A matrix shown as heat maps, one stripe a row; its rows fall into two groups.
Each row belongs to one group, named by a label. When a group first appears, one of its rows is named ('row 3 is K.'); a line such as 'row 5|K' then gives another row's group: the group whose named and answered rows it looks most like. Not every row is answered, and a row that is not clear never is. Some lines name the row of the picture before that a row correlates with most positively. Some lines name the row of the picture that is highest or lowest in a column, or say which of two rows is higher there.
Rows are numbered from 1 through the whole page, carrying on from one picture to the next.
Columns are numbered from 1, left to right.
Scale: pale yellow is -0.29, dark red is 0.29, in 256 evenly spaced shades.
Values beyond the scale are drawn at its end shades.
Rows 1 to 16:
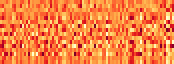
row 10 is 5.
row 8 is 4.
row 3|4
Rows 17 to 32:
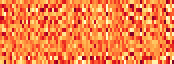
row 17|4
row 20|4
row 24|4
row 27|4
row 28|5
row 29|4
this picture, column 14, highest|31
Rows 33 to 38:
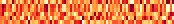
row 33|4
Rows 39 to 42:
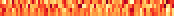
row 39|4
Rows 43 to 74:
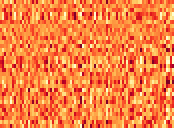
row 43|5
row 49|5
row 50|4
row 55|4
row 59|5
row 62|4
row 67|5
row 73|5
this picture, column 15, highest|65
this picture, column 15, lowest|73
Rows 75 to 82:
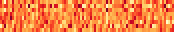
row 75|4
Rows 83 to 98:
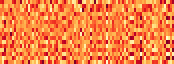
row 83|5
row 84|5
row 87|4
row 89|4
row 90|5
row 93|4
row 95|4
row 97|4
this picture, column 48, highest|83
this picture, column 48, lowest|98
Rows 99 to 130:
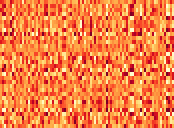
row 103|4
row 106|4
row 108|5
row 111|4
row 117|4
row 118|5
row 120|5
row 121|5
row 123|4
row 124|5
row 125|5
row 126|4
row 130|4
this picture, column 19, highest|124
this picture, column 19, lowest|107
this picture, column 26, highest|118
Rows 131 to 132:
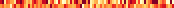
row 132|5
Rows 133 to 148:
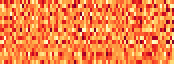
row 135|4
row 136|5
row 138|4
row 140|5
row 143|4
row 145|4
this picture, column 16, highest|146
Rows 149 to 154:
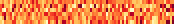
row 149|5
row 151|4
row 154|4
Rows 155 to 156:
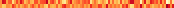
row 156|4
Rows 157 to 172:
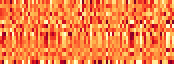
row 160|5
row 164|5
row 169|4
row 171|5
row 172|5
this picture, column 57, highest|165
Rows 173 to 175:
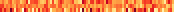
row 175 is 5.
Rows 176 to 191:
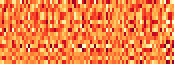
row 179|5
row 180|5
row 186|4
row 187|5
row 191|4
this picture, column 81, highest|183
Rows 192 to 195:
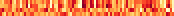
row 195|4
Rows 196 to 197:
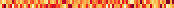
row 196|4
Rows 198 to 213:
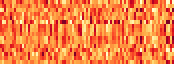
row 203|4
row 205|5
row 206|5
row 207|4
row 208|4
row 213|4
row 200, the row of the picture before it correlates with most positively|196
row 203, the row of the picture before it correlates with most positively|196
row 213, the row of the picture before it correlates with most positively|196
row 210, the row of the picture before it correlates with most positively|197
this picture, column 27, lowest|203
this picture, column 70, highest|211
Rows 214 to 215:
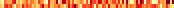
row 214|4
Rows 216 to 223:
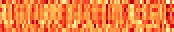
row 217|4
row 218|4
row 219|4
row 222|5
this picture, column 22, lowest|221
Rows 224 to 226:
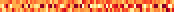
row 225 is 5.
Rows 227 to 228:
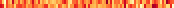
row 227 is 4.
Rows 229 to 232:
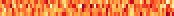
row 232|4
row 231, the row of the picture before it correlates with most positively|227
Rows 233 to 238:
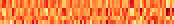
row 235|4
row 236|4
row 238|5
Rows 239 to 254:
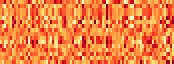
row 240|4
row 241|5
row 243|4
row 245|4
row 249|5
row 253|5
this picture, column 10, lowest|239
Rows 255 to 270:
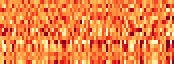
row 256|4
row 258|5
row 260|5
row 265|4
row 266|4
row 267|4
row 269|4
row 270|4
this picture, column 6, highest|262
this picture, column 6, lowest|260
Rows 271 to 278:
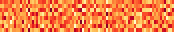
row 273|5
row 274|5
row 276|5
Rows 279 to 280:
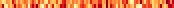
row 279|4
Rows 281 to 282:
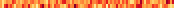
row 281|4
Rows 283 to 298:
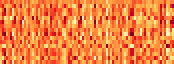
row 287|5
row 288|5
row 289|5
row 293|5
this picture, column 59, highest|297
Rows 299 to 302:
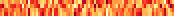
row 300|5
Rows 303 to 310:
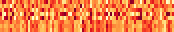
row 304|5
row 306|4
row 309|5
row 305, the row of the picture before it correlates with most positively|302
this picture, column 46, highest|306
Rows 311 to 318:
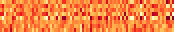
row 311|4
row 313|5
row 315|4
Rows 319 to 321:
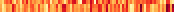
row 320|4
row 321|4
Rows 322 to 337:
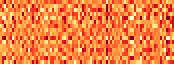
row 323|4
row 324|5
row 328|4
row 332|4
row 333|5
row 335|4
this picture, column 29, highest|328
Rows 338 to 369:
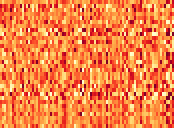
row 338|4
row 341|5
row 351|4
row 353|5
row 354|4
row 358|5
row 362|4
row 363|5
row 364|4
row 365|4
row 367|4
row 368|4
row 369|5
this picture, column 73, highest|361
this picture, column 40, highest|339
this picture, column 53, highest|346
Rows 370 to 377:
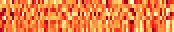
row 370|4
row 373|5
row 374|4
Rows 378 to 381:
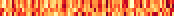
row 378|4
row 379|4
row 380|5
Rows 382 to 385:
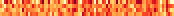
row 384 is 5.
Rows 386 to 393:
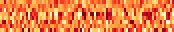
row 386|4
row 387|5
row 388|4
